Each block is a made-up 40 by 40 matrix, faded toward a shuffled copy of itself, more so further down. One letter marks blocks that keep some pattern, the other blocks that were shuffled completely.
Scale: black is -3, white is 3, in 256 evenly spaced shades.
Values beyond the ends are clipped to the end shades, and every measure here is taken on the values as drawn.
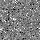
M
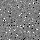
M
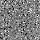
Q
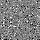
Q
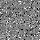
Q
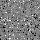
Q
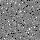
M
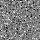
M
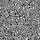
M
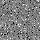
M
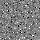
M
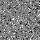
Q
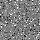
M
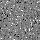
M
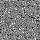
M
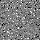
Q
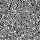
M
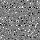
Q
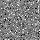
Q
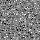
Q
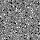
M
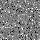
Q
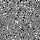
Q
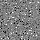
M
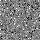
M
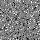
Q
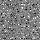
Q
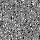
M
